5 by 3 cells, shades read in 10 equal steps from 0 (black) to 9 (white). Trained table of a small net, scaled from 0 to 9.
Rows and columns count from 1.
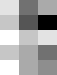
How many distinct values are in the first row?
3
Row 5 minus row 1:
1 2 -1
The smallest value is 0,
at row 2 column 3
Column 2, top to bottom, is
4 3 7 6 6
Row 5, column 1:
9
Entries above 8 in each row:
0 0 1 0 1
